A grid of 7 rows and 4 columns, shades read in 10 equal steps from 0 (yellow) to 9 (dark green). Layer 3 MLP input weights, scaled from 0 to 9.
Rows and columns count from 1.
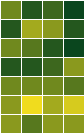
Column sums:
39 36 38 41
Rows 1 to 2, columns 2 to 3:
8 7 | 3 4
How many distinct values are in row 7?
2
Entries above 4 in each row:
4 2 4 3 4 0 1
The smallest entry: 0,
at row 6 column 2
